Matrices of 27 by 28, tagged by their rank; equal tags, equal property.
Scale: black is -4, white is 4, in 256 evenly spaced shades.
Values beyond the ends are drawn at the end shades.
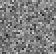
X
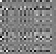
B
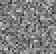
X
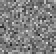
X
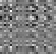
B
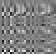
B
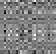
B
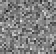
X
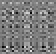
B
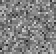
X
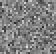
X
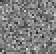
X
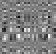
B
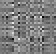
B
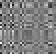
B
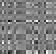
B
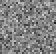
X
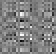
B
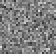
X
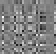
B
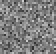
X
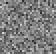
X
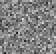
X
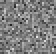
X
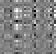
B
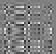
B
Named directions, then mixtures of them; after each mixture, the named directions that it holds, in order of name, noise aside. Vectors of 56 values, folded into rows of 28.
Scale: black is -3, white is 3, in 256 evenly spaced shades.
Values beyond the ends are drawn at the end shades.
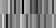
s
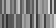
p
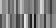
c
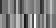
c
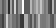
c, s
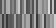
p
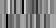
p, s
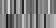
p, s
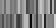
c, p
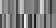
c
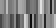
c, p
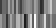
c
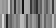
s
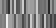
p, s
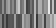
p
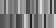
c, p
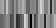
c, p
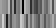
s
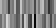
c, p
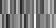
c, p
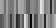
c, p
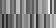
p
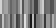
c, s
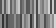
p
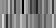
s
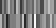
c, p
